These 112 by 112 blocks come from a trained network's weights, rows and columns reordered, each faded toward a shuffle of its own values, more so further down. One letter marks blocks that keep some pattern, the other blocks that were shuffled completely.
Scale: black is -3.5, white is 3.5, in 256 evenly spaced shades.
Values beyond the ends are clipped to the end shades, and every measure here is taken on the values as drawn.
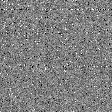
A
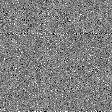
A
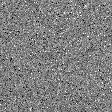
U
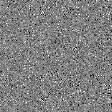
A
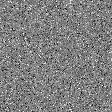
U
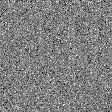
A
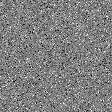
U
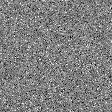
U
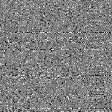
A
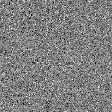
A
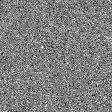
U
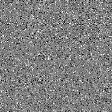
A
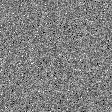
U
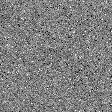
U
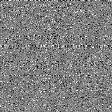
A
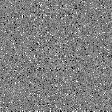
A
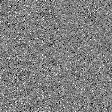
A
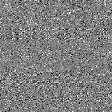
A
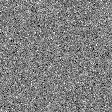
U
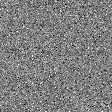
U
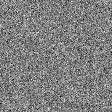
U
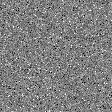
U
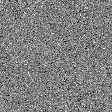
U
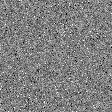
U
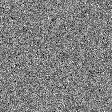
U
